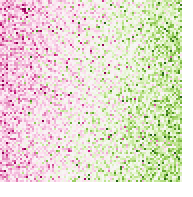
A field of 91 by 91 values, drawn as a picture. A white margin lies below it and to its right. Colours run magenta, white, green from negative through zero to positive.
Slope: up to the right. Average level on the scale: 50%. Stripes: none. Odd rows or columns: none. Grain: fine.
